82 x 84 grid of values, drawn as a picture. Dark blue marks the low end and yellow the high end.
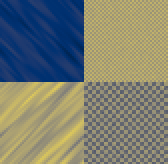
It is made of 2 by 2 panels. Panel 1,1: very low, slanting down to the right, faint in contrast. Panel 1,2: high, checkered. Panel 2,1: high, slanting up to the right. Panel 2,2: middling, checkered, strong in contrast.
